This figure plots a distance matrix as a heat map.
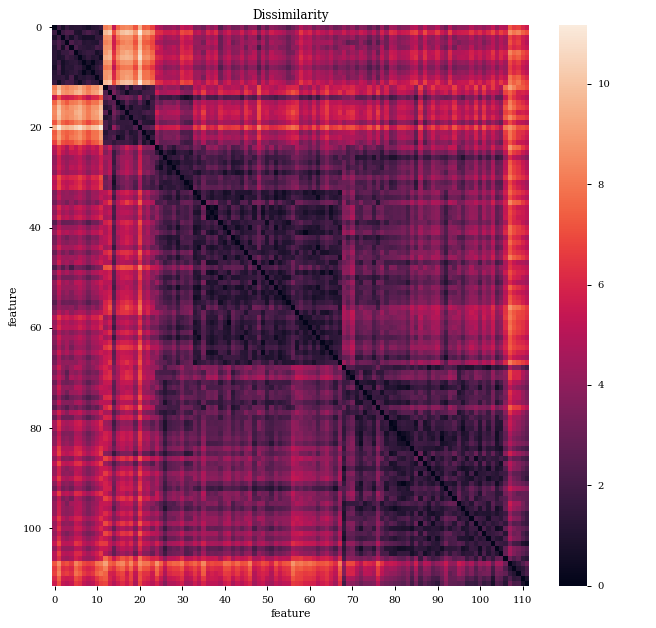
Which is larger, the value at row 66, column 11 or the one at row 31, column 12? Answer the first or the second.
the first
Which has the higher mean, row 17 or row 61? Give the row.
17
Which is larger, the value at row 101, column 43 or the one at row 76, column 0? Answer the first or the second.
the first
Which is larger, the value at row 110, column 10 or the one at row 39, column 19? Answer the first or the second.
the first
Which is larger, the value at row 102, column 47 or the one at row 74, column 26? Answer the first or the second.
the first
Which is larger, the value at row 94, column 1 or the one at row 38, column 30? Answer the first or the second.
the first
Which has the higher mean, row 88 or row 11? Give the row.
11
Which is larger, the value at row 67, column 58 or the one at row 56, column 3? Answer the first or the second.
the second
